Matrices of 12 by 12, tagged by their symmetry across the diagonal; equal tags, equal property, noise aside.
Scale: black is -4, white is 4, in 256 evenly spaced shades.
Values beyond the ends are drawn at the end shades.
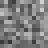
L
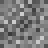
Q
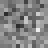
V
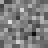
Q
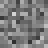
Q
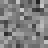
V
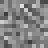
V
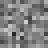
V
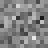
V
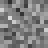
L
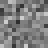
L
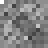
Q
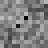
Q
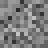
Q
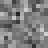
L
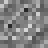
Q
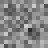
Q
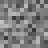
V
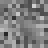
L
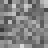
V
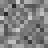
Q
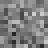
L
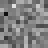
L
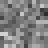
V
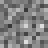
Q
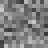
V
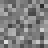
L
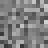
L
